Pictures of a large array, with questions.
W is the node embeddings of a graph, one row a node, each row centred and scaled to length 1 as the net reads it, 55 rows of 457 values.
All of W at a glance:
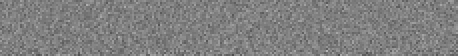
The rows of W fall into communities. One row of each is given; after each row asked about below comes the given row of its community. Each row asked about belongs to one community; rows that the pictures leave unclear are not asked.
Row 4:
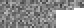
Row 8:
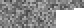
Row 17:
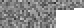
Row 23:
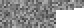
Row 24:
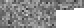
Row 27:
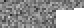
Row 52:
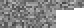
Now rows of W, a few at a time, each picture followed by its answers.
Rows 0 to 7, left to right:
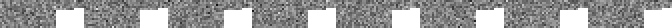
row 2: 52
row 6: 8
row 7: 23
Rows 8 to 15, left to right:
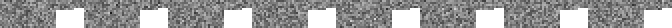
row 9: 17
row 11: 52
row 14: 4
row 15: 17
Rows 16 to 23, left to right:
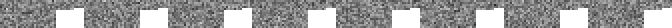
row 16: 4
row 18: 24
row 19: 4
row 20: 24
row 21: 27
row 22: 4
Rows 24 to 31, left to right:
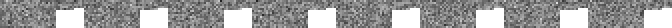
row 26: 4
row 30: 24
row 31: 8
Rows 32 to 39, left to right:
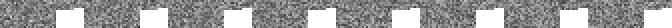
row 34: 52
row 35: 17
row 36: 24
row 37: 23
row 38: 24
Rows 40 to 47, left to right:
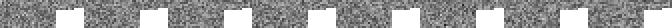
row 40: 23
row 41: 8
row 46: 27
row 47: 24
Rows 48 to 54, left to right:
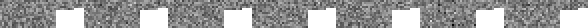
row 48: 52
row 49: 8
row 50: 52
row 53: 52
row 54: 17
